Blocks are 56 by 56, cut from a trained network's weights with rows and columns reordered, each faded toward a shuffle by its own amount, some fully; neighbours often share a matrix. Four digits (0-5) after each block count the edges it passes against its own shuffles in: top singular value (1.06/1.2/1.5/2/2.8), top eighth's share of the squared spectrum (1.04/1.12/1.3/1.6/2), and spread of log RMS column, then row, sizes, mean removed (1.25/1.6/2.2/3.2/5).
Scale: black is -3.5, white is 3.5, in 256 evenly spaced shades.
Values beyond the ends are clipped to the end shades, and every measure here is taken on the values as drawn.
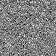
0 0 0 0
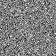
0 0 0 0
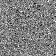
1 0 0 0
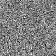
2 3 1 0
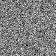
0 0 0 0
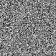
0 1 0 0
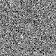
2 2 1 0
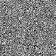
2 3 2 1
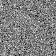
0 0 0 0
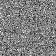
0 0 0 0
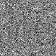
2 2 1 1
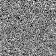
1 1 0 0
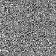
2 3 1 2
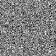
2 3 2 1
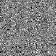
2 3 2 2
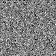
1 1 0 0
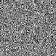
3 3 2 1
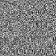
3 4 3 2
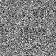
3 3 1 0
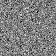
1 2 0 0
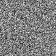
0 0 0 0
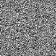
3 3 2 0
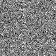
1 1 0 0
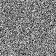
0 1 0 0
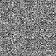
3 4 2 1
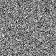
1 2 0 0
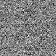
2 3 1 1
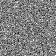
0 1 0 0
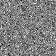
1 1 0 0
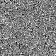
1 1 0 0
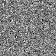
1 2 1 0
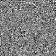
2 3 2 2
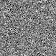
1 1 0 0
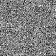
2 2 1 0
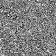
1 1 0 0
